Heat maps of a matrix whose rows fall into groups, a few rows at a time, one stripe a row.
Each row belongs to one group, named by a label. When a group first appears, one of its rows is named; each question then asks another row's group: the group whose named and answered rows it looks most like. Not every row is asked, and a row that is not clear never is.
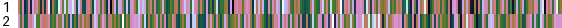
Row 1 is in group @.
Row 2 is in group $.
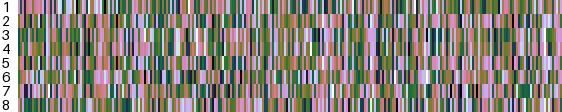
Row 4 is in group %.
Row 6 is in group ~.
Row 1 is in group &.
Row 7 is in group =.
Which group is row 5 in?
=
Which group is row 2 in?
=
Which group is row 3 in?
%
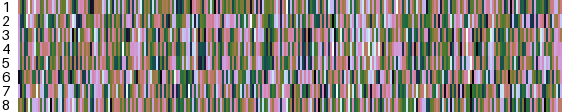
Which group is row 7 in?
&
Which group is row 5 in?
$
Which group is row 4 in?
$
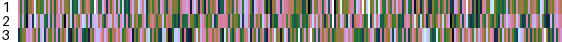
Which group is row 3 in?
~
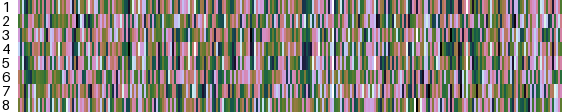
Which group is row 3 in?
&
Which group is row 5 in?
&
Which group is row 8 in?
=
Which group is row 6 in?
@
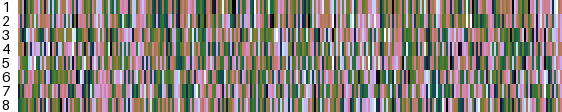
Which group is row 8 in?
%
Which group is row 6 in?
%
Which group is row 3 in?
$
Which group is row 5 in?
$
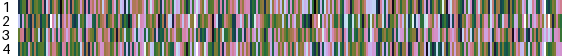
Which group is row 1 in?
%
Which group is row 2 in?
@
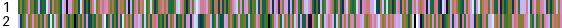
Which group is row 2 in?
$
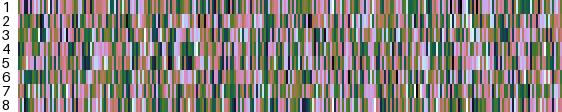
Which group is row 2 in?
@
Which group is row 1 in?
=
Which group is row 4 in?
~
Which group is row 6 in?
@
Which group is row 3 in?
%
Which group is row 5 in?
~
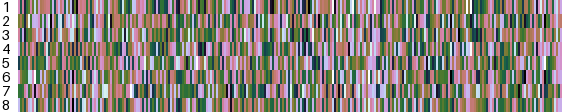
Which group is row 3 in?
&
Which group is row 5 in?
%
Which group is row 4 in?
$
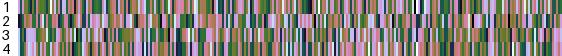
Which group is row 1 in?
@
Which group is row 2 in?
~
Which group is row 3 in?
$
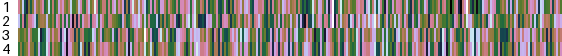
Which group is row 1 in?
@
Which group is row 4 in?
%
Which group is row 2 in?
$
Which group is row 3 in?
%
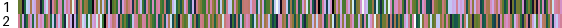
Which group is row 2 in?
&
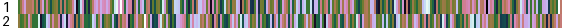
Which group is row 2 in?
%
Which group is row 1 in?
~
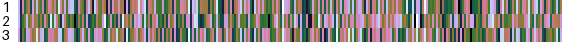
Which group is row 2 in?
$
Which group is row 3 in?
&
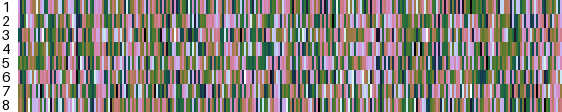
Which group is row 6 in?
&
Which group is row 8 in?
=
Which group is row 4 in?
$
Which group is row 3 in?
~
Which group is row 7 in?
=
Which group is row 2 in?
$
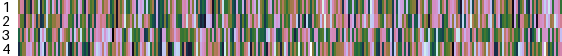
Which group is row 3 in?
~
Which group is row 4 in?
~
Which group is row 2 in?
$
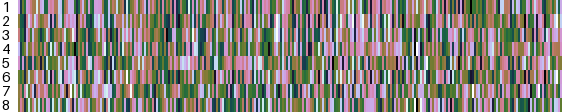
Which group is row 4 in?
$
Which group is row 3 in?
$
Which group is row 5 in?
@
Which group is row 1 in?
&
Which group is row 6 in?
&
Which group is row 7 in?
~
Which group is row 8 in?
=
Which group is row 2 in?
&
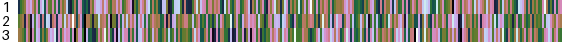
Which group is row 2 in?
=
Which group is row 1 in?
~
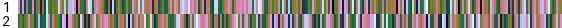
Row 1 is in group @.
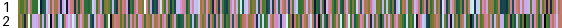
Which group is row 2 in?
=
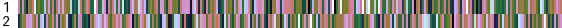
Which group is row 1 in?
@
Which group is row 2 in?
~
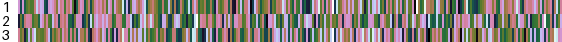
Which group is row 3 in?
$
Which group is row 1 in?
&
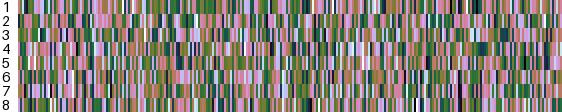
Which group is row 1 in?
&
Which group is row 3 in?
%
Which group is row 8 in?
@
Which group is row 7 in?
=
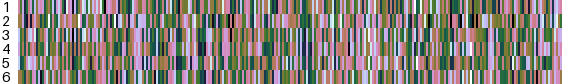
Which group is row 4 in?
$
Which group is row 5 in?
$
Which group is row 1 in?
&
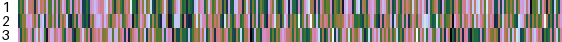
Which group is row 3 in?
&
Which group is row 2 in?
~
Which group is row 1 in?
~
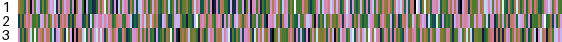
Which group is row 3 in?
&
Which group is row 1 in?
=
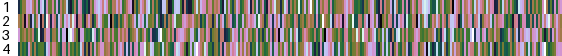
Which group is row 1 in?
~
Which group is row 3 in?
%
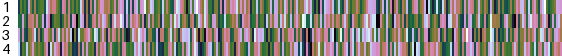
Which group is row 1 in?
%
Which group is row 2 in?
%
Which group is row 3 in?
@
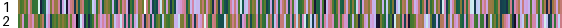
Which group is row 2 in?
%
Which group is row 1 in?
%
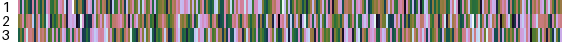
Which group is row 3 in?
~
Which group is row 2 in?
%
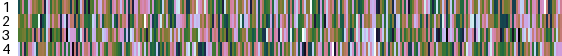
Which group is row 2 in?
%
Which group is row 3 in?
%
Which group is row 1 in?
%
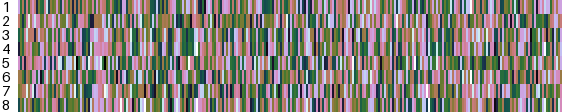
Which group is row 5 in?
&
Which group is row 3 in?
~
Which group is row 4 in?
~
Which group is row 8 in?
~
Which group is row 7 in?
~
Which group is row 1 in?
$
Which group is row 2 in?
=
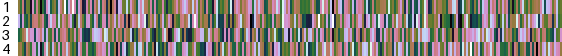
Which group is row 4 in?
=
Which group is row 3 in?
~
